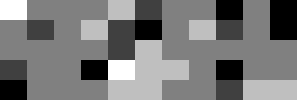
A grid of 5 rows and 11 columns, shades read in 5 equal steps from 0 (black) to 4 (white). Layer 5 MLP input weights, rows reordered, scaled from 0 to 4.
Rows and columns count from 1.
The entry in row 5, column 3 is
2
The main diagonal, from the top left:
4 1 2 0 3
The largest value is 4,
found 2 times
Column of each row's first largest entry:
1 4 6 5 5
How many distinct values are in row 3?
3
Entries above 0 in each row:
9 9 11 9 10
